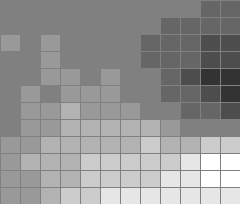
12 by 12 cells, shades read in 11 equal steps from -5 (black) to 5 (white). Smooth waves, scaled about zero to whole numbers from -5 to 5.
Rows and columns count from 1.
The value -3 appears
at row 5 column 11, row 5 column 12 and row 6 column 12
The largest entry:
5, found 4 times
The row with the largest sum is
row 12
